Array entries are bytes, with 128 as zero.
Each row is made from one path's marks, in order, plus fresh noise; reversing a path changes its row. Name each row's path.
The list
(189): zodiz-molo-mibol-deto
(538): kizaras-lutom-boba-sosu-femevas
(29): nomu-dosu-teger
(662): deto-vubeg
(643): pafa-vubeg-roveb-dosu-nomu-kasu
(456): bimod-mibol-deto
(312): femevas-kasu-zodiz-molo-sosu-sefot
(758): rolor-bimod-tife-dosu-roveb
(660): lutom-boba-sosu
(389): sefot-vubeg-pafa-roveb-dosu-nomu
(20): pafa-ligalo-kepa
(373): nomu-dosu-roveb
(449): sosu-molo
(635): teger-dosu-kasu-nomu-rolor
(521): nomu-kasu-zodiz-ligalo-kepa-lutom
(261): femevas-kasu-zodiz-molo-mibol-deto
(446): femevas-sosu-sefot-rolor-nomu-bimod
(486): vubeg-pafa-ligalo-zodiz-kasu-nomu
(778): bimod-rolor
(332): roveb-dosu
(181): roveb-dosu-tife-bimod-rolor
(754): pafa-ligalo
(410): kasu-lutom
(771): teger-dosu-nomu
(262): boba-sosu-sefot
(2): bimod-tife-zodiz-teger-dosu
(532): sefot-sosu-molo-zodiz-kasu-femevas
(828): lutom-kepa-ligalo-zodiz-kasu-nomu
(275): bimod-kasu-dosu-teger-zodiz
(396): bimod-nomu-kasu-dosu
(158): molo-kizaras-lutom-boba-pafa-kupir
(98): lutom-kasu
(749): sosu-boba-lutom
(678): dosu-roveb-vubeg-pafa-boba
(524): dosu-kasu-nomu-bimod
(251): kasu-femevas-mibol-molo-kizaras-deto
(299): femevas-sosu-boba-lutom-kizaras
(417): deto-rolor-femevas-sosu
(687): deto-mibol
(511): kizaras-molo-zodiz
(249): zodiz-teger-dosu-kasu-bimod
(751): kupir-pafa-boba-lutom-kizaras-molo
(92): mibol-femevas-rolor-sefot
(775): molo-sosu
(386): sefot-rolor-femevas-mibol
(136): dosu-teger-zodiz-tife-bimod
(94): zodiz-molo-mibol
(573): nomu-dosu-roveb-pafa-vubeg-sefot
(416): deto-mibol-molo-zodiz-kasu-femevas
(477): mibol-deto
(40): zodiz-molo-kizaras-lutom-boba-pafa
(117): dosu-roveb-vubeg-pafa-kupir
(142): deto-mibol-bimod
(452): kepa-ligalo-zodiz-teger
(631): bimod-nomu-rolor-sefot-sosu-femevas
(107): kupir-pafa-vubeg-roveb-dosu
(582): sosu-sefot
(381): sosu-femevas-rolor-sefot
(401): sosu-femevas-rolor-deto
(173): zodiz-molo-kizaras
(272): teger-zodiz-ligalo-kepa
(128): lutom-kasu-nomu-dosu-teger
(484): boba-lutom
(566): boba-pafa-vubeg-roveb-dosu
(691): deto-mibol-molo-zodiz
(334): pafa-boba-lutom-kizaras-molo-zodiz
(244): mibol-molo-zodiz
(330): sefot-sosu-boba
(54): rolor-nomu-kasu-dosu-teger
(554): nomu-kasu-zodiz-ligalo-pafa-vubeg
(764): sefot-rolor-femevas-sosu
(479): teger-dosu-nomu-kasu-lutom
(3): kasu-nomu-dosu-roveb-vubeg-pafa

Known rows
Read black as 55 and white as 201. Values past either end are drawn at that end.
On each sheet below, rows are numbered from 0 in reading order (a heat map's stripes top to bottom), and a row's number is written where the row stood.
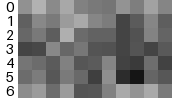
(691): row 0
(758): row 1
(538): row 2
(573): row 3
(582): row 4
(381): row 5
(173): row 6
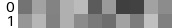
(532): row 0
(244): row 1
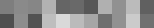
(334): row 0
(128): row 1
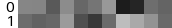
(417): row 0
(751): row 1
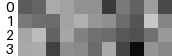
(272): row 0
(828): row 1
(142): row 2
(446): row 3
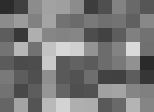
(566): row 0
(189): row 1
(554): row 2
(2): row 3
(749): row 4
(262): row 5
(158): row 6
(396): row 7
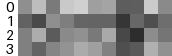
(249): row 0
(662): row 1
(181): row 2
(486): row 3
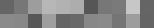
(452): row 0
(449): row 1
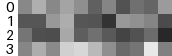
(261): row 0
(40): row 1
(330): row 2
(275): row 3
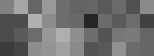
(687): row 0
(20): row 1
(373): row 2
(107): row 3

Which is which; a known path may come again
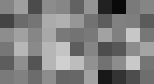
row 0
(631)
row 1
(332)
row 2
(511)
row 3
(416)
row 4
(29)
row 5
(401)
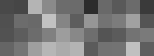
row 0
(20)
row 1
(410)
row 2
(389)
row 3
(452)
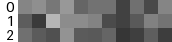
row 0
(477)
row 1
(554)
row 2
(262)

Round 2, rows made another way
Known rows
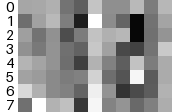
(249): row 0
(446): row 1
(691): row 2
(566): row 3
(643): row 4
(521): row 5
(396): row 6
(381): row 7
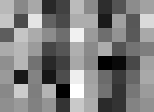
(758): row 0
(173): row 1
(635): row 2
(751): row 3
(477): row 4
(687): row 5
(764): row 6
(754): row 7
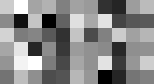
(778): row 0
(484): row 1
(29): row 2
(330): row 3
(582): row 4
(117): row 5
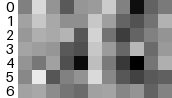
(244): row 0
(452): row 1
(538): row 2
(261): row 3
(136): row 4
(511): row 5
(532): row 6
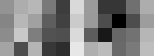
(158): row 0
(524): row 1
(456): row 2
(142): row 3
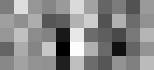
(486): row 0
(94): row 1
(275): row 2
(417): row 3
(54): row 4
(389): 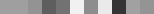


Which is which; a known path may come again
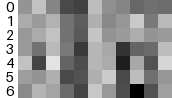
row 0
(334)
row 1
(249)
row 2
(312)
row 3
(40)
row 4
(173)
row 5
(94)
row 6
(524)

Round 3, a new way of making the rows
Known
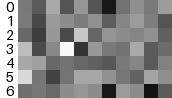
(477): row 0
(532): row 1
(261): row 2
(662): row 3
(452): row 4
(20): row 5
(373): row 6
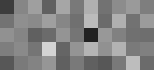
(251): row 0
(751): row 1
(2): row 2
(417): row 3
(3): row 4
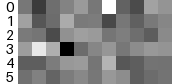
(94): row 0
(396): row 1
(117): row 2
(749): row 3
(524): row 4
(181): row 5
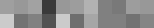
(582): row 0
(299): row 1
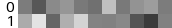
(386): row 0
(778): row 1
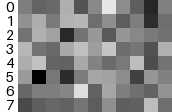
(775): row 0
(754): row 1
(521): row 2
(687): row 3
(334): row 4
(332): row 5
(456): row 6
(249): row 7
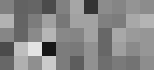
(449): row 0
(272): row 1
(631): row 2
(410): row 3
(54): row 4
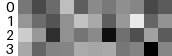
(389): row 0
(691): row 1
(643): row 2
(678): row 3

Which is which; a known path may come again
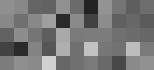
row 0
(2)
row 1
(554)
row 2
(136)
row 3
(189)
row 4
(635)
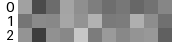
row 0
(396)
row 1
(416)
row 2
(312)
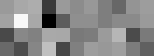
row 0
(582)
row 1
(749)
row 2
(758)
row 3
(764)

